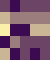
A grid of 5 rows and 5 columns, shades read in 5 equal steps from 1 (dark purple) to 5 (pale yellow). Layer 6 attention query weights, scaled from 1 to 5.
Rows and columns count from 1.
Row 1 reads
2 1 2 2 2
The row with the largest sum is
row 2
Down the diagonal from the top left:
2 3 1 2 2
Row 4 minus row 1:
-1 2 0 0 0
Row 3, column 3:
1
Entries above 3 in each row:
0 1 3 0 1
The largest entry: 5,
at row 3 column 1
